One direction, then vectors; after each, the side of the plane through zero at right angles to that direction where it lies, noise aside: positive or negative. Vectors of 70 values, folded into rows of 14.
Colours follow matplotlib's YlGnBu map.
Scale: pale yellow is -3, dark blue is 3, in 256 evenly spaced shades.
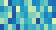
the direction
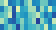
positive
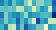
positive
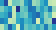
negative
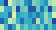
negative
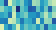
negative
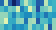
positive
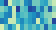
negative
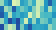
positive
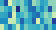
negative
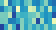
positive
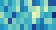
positive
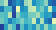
positive
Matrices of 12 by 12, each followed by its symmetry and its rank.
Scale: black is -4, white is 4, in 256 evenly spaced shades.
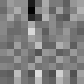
neither, rank two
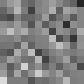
antisymmetric, full rank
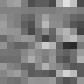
neither, rank two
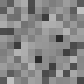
symmetric, full rank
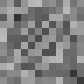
symmetric, full rank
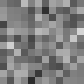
antisymmetric, full rank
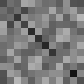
symmetric, full rank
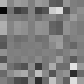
neither, rank two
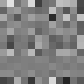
neither, rank two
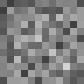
symmetric, full rank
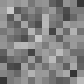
symmetric, full rank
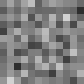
antisymmetric, full rank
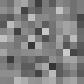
antisymmetric, full rank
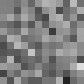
antisymmetric, full rank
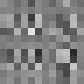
neither, rank two
